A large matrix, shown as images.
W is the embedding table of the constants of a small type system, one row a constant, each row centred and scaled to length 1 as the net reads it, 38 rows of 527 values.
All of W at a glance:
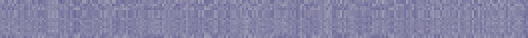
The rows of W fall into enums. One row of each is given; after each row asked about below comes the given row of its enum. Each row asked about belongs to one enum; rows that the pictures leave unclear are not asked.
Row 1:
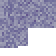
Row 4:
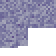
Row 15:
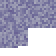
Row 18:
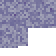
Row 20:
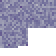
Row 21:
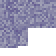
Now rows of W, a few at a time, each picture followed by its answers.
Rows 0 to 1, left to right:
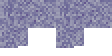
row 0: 1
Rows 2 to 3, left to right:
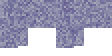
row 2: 1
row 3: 21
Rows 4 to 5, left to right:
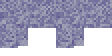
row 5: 4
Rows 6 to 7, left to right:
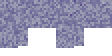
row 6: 15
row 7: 18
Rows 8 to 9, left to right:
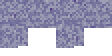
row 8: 18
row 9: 18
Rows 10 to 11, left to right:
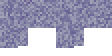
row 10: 1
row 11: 15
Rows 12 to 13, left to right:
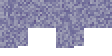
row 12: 1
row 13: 15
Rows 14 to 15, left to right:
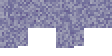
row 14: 1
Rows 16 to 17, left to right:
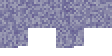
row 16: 15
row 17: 21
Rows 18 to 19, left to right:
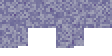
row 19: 4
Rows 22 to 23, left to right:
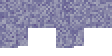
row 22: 4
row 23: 21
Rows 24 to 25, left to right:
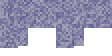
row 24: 1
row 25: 4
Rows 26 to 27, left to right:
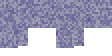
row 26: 15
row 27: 20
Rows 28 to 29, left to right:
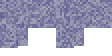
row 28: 4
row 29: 1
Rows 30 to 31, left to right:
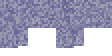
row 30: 15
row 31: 21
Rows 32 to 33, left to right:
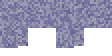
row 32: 20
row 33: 15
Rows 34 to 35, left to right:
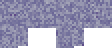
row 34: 18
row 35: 20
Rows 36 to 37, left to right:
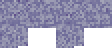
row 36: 18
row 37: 18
